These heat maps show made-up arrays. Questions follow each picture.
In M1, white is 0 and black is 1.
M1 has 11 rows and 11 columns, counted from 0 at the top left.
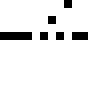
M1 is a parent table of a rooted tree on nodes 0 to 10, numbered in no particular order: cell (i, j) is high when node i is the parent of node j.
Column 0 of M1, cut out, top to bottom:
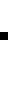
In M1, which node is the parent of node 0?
4
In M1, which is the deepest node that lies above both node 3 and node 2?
4
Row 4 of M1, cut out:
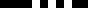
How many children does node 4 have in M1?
8
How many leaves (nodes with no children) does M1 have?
8
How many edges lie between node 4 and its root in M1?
0
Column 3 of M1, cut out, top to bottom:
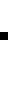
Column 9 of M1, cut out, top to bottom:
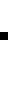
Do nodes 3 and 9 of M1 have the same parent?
yes
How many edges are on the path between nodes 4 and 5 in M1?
1
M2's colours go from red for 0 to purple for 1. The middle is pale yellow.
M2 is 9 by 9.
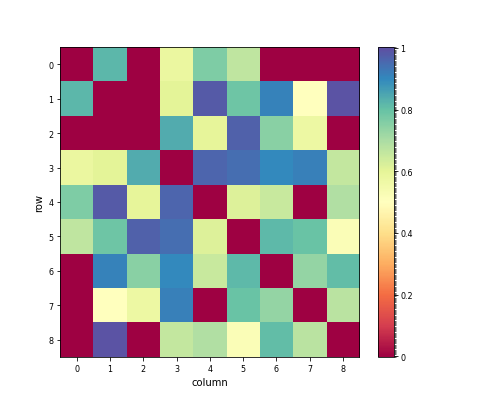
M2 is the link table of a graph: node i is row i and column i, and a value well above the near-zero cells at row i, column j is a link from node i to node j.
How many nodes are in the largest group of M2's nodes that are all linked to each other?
6
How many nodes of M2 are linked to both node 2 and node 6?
4
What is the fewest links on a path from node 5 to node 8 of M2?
1
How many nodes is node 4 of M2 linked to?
7
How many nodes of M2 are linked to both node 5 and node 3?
7
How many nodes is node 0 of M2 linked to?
4
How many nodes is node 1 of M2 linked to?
7
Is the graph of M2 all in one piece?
yes
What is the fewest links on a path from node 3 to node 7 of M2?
1
